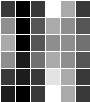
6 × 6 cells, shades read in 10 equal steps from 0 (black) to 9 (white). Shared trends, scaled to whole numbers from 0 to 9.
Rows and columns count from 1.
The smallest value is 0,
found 4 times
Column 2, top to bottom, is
0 0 0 1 1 0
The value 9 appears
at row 1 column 4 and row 6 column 4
